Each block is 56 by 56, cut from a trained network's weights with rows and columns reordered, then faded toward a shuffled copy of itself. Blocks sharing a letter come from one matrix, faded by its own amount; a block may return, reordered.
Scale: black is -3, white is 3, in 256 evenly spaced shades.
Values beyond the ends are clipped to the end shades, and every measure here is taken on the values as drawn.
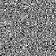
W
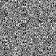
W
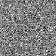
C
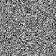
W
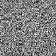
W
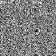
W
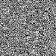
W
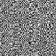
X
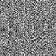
X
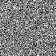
C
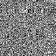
W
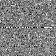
C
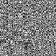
X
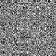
X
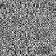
X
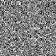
W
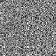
W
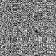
X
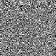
W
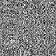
X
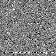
C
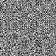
X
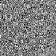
W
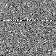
C
